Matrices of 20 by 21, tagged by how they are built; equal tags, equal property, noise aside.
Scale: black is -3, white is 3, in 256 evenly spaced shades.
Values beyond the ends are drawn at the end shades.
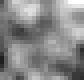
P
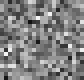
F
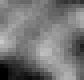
P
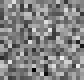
F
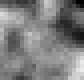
P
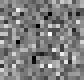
F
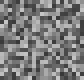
F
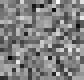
F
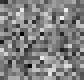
F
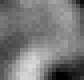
P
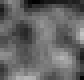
P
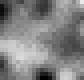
P
